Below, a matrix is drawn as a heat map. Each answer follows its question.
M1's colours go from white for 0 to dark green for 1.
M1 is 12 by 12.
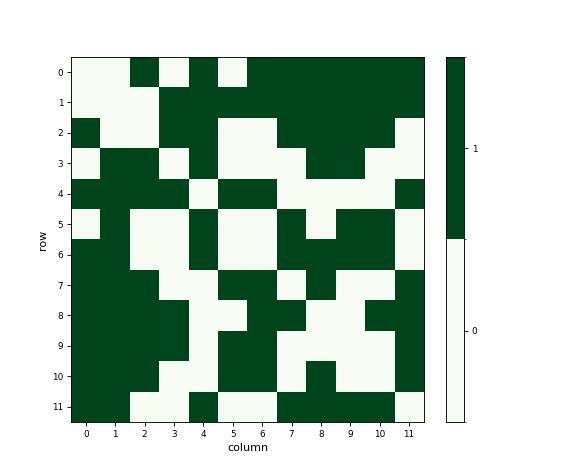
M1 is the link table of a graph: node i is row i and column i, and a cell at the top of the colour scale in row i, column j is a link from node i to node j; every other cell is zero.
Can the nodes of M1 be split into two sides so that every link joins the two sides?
no
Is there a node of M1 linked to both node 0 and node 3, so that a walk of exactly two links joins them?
yes
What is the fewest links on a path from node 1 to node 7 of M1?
1
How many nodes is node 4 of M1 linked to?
7
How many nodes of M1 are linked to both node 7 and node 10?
7
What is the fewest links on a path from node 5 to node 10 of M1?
1
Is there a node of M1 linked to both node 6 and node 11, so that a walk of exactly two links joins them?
yes
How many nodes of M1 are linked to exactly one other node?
0
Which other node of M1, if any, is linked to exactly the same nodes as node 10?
node 7
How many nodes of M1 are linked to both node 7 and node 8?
5
